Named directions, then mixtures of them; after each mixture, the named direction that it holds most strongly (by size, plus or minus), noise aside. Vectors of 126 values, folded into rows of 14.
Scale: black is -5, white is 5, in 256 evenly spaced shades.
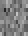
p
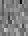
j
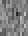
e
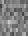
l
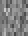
p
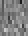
j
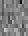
j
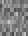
l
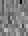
j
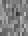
e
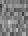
l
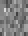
p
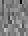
j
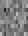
p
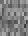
l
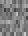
p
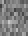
l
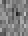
e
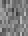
e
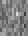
e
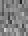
j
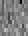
j
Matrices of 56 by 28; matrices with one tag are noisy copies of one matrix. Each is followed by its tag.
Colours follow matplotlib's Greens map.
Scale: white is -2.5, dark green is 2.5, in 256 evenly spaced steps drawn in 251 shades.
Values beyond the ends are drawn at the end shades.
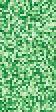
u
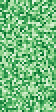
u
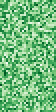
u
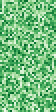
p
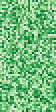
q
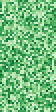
p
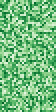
u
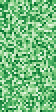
u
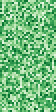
p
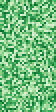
u
